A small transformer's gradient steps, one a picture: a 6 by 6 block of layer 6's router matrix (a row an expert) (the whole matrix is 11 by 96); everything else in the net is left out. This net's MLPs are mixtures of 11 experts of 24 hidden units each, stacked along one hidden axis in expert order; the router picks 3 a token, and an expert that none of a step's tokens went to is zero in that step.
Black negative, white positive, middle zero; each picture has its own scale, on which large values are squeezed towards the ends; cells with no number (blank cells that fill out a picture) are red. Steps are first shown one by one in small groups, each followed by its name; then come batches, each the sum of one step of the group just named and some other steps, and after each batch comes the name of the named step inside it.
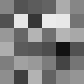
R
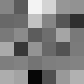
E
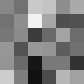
E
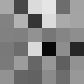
R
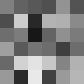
R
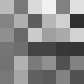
R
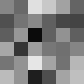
E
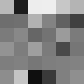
E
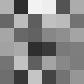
R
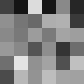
R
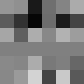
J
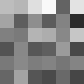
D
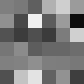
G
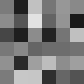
G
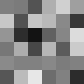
G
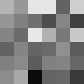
D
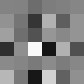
J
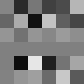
J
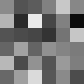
G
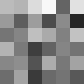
D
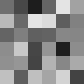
G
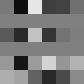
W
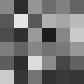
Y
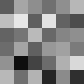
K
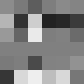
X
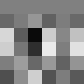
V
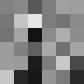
V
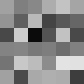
X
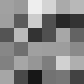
X
